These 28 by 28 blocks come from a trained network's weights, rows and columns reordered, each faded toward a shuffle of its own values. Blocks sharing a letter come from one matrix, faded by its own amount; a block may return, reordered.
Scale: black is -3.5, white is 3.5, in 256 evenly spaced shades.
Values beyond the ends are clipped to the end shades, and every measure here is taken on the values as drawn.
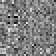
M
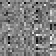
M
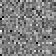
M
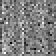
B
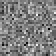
M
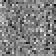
B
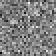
M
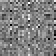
M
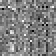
B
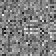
M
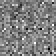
B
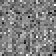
B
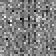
B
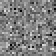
B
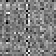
M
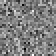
M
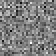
M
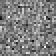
B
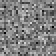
M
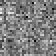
M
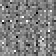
B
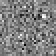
M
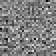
M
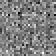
B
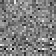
M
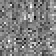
B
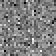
B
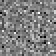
B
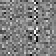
M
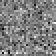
B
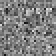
M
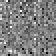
B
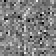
B
